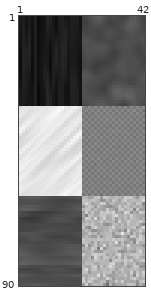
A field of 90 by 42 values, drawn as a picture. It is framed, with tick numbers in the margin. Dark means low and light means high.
It is made of 3 by 2 panels. Panel 1,1: very low, streaked downward, faint in contrast. Panel 1,2: low, blotchy, faint in contrast. Panel 2,1: very high, slanting up to the right, faint in contrast. Panel 2,2: middling, checkered, faint in contrast. Panel 3,1: low, streaked across, faint in contrast. Panel 3,2: high, fine-grained.
